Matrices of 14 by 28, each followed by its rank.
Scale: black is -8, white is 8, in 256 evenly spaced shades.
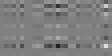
one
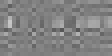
two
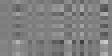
one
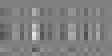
one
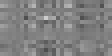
two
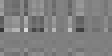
one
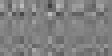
two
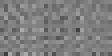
three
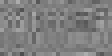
three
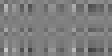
one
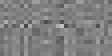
three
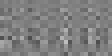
two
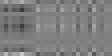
one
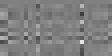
two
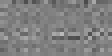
three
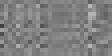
three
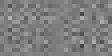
three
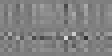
two
